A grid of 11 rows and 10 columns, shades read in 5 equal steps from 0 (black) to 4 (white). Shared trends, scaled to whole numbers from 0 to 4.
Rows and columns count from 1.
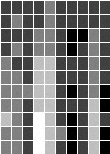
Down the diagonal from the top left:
1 2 1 2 3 1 0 1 3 0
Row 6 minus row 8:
0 0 0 0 0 0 0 0 -1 1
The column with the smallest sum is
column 7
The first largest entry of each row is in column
5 2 4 2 4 4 4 4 4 4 4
